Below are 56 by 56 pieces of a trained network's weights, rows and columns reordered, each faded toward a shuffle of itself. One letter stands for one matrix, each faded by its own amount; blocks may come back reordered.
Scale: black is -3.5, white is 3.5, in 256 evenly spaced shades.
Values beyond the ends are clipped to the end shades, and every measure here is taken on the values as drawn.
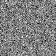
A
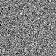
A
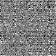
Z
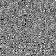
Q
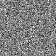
A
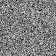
A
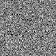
Q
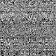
Z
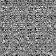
Z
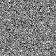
A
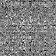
Z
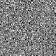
Q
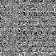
Z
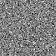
A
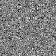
Q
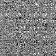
Z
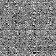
Z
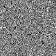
Q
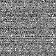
Z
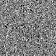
A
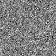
A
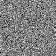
A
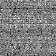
Z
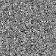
Q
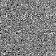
Q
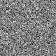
A
